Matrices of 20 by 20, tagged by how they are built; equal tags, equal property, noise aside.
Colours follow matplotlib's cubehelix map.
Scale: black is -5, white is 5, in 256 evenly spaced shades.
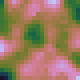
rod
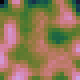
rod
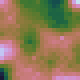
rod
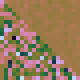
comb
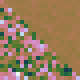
comb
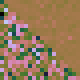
comb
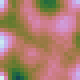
rod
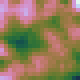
rod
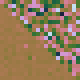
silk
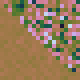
silk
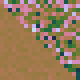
silk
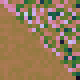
silk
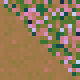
silk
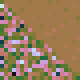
comb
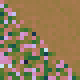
comb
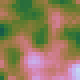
rod
